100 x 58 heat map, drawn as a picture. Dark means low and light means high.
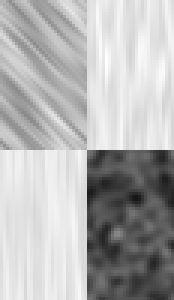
The table splits into 2 rows of 2 panels. Panel 1,1: high, slanting down to the right. Panel 1,2: very high, streaked downward, faint in contrast. Panel 2,1: very high, streaked downward, faint in contrast. Panel 2,2: low, blotchy.
